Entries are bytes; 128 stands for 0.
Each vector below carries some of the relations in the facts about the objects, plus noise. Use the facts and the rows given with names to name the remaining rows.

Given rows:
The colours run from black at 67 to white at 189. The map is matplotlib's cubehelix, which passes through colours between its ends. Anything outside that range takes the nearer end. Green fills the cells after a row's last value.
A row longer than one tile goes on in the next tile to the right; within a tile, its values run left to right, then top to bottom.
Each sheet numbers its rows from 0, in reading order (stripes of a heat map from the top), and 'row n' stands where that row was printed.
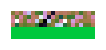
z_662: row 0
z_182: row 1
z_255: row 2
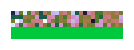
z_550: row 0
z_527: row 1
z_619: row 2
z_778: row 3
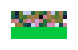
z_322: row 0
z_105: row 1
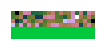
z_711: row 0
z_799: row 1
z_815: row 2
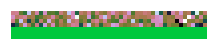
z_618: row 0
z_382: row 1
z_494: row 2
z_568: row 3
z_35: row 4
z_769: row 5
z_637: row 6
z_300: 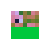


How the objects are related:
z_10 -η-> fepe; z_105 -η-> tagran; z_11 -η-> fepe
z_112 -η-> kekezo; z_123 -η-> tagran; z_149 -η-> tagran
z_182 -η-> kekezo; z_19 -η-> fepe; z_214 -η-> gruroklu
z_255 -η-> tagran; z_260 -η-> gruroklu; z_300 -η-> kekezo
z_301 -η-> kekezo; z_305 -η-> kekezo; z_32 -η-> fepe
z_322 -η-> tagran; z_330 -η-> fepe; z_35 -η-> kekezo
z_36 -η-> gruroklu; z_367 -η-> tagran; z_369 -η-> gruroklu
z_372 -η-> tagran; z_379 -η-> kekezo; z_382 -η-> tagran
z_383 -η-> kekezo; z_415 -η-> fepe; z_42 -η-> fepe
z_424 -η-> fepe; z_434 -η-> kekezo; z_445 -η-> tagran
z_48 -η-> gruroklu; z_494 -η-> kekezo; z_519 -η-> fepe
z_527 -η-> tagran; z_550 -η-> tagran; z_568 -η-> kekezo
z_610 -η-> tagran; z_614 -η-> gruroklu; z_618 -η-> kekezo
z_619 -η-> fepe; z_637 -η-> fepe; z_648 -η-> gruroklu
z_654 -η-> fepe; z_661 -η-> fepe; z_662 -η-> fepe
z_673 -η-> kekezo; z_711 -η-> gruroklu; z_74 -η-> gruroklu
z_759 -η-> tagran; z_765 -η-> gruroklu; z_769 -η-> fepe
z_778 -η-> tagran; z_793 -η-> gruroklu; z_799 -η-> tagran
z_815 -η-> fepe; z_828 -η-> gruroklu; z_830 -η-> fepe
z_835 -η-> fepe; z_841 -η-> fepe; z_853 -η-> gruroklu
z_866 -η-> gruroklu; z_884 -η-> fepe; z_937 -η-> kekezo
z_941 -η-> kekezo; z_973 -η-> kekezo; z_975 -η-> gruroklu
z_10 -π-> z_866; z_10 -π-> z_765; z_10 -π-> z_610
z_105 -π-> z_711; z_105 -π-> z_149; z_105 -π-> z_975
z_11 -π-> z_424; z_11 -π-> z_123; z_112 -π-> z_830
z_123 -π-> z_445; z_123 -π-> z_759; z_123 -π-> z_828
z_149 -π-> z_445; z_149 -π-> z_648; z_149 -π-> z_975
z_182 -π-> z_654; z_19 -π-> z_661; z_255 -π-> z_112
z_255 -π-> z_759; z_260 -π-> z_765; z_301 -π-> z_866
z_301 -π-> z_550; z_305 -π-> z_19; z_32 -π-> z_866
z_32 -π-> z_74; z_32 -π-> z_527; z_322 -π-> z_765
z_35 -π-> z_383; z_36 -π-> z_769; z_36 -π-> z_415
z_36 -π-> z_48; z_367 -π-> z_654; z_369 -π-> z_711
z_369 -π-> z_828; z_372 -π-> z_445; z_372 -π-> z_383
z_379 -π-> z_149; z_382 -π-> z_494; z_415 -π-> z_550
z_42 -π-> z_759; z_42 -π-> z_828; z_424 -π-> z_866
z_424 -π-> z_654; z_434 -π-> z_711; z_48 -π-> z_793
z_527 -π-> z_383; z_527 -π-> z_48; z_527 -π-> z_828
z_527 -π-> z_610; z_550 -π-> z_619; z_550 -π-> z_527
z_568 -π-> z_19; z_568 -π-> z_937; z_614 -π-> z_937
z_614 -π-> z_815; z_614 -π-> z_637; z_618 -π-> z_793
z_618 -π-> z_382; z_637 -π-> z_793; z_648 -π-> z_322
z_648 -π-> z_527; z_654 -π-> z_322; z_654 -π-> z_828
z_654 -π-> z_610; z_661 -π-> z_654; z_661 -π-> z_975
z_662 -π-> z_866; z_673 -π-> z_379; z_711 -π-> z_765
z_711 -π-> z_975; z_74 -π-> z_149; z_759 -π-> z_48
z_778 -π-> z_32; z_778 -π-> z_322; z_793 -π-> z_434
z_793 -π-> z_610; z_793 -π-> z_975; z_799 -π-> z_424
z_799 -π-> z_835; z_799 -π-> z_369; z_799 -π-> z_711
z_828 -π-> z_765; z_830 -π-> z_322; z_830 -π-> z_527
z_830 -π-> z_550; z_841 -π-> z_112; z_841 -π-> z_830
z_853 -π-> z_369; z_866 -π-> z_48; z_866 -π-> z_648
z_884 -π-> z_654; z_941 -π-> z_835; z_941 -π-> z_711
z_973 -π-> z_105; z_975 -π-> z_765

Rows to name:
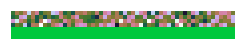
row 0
z_759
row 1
z_648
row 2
z_369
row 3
z_149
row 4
z_379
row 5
z_434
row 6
z_260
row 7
z_112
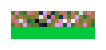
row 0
z_36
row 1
z_424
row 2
z_841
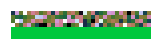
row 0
z_830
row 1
z_661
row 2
z_48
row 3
z_10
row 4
z_828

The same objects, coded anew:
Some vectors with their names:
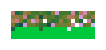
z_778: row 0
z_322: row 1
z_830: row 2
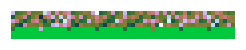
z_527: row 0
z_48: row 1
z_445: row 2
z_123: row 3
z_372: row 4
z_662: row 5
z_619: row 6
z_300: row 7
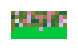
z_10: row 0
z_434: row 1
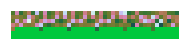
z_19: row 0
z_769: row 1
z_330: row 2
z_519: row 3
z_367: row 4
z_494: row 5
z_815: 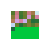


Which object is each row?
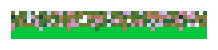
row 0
z_637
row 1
z_711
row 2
z_884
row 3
z_550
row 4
z_42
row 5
z_301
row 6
z_866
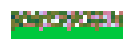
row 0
z_765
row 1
z_654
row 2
z_424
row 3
z_74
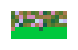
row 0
z_618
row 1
z_799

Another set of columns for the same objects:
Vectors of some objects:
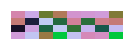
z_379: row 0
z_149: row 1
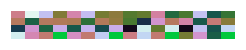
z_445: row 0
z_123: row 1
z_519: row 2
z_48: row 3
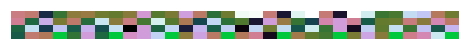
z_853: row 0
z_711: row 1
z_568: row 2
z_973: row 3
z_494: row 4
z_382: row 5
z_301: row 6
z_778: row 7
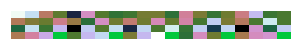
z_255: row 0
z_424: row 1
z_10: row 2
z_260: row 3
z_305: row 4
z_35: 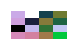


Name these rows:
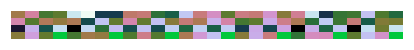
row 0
z_793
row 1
z_618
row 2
z_369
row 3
z_367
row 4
z_322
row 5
z_182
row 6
z_830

